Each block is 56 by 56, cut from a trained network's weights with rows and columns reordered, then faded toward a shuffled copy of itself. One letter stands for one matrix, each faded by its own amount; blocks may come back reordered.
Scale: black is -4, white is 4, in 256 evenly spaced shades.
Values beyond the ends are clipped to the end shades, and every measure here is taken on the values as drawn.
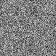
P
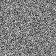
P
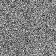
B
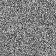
P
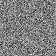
B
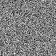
P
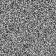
B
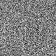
P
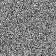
B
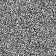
B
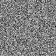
P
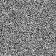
P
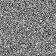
B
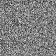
P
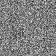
B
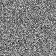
B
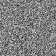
B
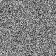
P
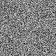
P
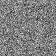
B
